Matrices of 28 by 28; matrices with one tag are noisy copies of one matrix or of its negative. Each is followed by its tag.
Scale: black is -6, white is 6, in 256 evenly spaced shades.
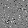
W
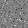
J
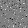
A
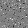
A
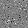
W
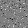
A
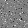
J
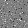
J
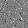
J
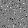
A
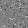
A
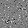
W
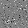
W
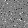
J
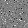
J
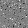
A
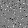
A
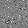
W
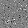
W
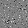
W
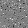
A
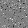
A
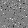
A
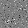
W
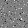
J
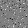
A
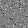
A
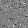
A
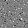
J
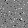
J
